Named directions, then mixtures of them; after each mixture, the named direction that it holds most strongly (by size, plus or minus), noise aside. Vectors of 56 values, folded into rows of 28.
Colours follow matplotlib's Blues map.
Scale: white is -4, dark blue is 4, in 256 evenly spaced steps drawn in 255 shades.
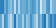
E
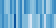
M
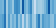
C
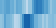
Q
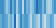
M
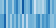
C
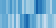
Q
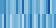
C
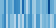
C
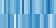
M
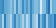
E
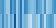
M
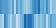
Q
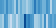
Q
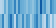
E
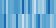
C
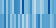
C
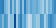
M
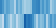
Q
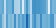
C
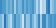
E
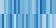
E
